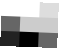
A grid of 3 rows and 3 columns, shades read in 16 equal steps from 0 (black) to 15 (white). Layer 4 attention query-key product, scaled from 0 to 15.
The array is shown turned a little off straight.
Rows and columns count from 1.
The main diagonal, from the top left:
15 12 6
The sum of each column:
23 27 31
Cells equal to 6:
2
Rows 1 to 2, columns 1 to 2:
15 15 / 6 12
